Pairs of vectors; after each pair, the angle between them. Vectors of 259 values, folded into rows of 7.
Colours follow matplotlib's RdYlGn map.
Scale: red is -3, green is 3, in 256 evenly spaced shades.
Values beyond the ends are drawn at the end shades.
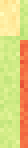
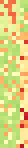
partly aligned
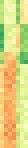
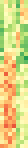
nearly parallel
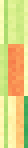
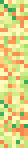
orthogonal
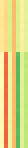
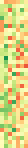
partly opposed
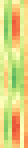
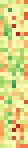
partly aligned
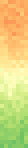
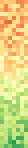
nearly parallel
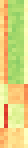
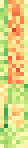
nearly opposite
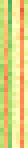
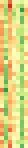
nearly opposite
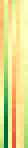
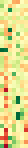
partly opposed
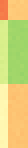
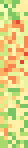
partly opposed
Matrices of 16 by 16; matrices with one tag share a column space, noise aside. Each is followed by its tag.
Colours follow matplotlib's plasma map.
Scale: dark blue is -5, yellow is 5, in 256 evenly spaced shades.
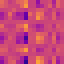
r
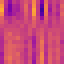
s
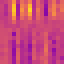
s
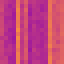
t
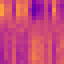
s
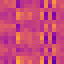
r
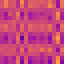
r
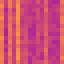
t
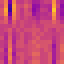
s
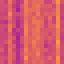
t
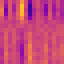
s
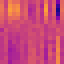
s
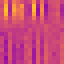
s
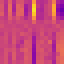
s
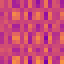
r
